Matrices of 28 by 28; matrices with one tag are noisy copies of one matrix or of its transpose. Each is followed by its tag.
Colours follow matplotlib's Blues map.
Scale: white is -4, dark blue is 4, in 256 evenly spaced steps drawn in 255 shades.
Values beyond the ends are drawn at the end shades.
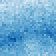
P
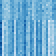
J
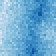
P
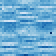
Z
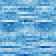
Z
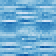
Z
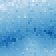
P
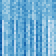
J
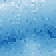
P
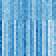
J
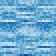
Z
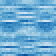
Z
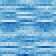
Z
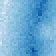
P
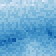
P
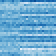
J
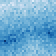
P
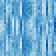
Z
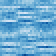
Z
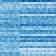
J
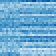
J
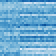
J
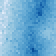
P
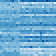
J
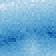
P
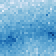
P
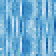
Z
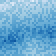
P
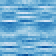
Z
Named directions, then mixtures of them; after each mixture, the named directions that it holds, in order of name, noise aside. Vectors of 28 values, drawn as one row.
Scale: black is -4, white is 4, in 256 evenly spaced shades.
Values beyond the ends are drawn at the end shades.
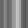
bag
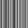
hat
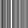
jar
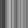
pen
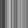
pen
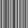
hat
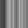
pen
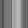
bag, pen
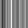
jar, pen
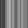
pen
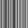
hat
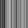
pen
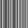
hat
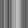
bag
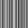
hat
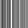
jar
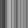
pen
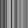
jar, pen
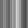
bag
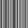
hat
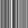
hat, jar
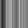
jar, pen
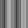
bag, pen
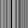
hat, jar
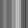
bag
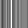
jar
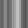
bag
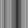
bag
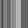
bag, jar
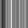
jar, pen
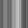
bag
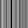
jar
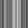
bag, hat
